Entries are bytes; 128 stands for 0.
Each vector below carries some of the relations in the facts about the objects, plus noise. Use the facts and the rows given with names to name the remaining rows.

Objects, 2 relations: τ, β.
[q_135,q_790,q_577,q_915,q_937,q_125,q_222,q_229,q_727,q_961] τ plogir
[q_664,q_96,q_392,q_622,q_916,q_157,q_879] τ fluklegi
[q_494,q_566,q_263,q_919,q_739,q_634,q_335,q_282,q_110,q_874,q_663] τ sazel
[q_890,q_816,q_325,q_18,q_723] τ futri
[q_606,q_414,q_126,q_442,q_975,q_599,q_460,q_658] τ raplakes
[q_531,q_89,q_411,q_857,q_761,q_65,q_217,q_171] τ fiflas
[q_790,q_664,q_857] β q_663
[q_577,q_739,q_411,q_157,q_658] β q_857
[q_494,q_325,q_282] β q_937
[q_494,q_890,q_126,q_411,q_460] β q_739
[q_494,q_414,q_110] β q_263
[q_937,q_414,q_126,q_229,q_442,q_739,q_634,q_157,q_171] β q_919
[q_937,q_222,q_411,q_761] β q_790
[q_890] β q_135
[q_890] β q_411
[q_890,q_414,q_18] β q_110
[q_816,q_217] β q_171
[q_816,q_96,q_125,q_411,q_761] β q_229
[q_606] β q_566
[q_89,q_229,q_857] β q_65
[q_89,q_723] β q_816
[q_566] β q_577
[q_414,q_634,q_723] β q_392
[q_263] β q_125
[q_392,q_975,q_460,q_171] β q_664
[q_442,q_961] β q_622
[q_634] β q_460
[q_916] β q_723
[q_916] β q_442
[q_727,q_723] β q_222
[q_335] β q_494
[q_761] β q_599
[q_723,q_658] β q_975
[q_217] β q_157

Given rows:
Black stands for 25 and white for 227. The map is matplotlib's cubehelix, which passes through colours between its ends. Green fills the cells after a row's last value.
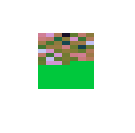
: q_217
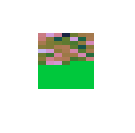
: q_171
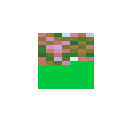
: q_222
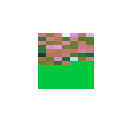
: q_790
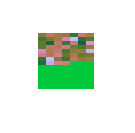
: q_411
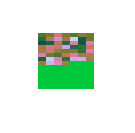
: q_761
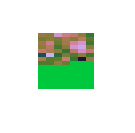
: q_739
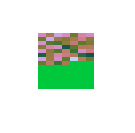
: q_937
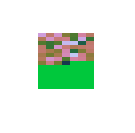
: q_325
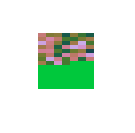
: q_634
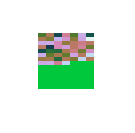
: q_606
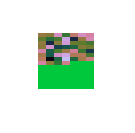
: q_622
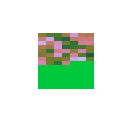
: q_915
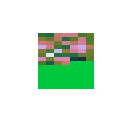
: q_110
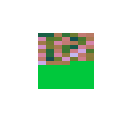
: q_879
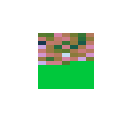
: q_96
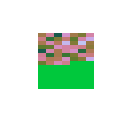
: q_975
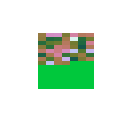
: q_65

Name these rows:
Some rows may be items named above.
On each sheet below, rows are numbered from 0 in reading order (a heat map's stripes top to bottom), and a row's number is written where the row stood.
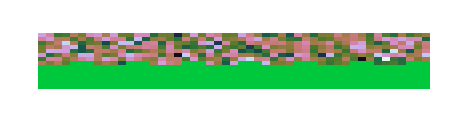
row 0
q_723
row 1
q_325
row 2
q_531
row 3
q_961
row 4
q_874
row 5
q_739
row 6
q_890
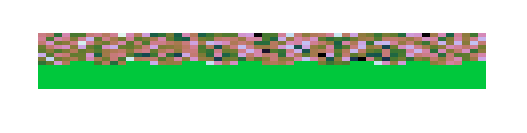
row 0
q_460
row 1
q_790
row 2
q_874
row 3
q_566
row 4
q_599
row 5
q_919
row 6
q_566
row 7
q_975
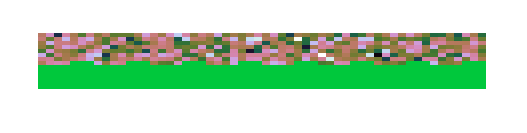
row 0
q_658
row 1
q_916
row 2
q_125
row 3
q_442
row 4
q_89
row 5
q_414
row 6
q_663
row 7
q_874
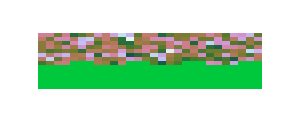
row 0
q_126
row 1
q_229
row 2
q_18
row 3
q_577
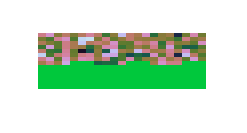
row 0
q_442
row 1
q_135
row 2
q_531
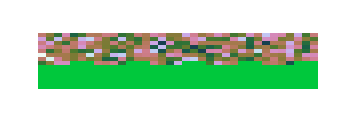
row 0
q_414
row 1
q_157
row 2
q_961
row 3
q_857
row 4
q_816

